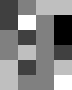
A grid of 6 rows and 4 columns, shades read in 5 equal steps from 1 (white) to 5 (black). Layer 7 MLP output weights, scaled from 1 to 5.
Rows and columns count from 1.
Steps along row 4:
down up up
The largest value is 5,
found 2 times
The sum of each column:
18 17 17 19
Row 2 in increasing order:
1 3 4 5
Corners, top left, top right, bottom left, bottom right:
4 2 2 1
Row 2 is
4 1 3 5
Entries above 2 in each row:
2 3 4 3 2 2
